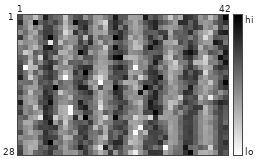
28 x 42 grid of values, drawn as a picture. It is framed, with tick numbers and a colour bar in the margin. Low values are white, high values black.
Stripes: upright, repeating 6 times. Slope: none. Odd rows or columns: none. Calmest part: bottom right. Odd patch: calmer, in the bottom right. Seam: none. Histogram: bell-shaped.
